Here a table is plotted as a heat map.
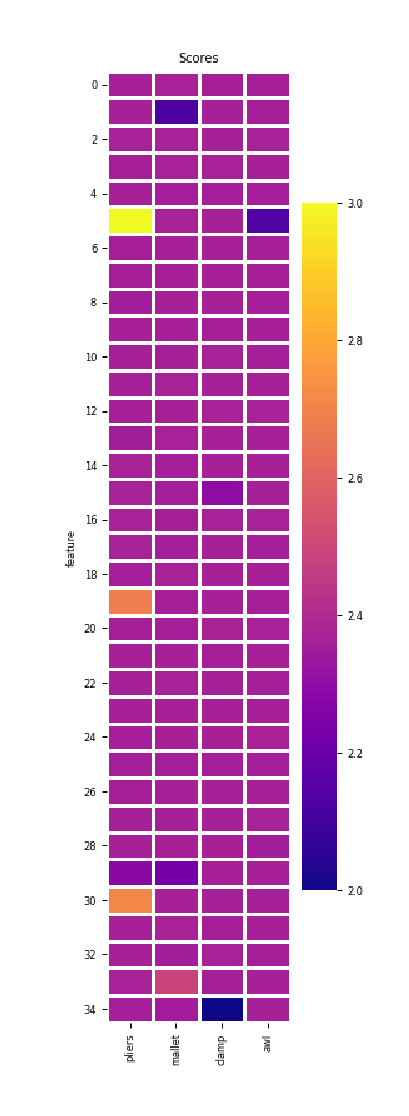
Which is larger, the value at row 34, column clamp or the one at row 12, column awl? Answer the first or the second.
the second
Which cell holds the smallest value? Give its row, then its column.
34, clamp
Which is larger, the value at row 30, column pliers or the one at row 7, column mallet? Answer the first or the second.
the first
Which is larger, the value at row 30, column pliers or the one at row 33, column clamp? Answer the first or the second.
the first
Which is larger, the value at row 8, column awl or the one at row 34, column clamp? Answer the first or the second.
the first
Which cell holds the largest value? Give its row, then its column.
5, pliers
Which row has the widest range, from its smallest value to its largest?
5
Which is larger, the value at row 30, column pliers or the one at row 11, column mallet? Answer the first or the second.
the first
